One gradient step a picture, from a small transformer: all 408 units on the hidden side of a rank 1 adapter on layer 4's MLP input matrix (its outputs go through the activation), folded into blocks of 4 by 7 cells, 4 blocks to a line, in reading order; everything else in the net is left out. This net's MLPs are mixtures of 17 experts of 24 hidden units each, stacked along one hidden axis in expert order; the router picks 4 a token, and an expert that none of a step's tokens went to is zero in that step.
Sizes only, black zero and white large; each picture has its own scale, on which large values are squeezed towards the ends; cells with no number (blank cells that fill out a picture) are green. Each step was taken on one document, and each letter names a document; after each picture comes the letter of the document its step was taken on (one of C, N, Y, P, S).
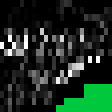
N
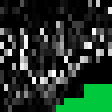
N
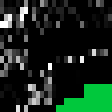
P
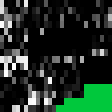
P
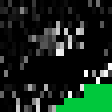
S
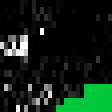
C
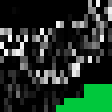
N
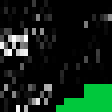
C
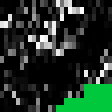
S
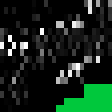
N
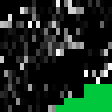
S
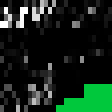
P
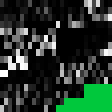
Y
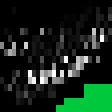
N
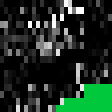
S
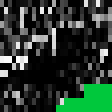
Y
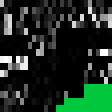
Y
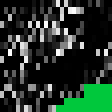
S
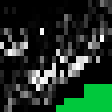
N
